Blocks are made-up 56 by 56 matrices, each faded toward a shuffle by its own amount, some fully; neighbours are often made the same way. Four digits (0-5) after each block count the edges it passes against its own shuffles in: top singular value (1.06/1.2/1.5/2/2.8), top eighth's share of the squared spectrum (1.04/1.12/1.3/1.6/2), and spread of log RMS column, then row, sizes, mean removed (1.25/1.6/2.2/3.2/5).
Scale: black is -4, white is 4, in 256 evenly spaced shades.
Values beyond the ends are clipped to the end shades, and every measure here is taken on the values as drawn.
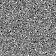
0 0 0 0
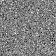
0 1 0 0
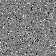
1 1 0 0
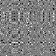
4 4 2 2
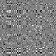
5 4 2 3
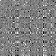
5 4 3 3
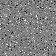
0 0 0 0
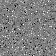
1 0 0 0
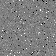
0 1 0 0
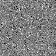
2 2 0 0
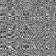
4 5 3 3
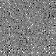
3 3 1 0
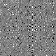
4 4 2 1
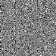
1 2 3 0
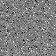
0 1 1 0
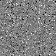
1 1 2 0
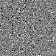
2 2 2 0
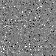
1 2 1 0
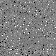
2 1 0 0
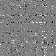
3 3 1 2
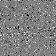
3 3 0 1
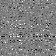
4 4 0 2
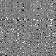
4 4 2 2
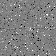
0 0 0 0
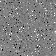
2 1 0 0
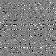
4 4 1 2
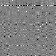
4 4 1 2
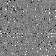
3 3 1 1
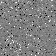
1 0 0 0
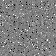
2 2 0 0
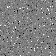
1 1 0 0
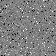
0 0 0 0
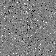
1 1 0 0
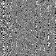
2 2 3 0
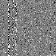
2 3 3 0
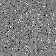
0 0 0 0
